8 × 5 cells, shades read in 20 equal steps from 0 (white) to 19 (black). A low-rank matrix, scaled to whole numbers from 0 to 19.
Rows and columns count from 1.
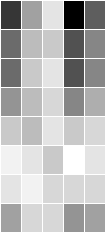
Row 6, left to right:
1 2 4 0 2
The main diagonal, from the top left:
15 5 2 9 3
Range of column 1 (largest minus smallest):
14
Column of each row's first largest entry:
4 4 4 4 2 3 3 4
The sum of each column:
59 32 23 69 51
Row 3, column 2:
4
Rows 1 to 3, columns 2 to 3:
7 2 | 5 4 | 4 2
